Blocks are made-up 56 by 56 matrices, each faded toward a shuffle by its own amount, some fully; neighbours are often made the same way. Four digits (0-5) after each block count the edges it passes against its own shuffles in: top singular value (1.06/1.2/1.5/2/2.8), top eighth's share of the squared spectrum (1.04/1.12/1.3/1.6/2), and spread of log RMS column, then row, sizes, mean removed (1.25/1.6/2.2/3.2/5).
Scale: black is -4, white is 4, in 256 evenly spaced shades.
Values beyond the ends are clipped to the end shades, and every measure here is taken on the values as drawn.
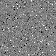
0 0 0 0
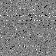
2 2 0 2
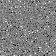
1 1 0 1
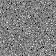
0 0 0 0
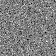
0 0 0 0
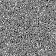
0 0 0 0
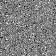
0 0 0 0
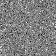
0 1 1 0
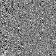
1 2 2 0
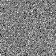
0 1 1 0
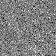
0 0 1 0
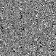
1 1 2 0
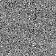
0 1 2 0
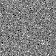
0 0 1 0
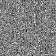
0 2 2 0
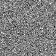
0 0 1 0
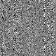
2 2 3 0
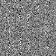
1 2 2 0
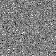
0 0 1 0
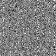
1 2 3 0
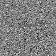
0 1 2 0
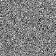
0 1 2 0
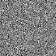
1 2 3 0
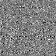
1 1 0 2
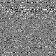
2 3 0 3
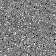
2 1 0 0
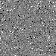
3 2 1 0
